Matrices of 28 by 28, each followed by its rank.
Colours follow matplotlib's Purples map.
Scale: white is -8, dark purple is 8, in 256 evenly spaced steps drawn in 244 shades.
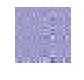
two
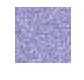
full rank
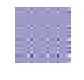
one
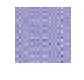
two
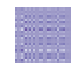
one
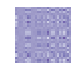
two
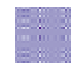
one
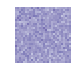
full rank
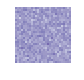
full rank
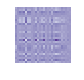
two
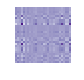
two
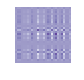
one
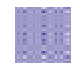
one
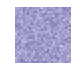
full rank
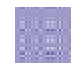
one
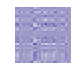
two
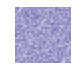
full rank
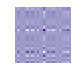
one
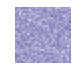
full rank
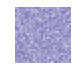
full rank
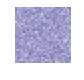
full rank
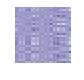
two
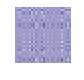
two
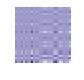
one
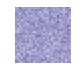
full rank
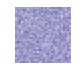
full rank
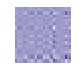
two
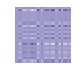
one
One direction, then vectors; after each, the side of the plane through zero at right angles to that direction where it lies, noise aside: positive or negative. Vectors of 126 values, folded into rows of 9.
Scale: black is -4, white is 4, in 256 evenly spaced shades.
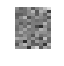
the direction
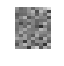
positive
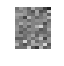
negative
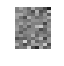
negative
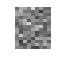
negative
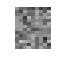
negative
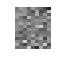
negative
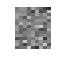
negative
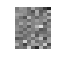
negative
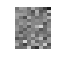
negative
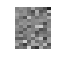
negative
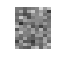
positive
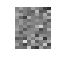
negative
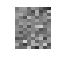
negative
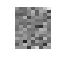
positive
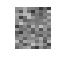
negative
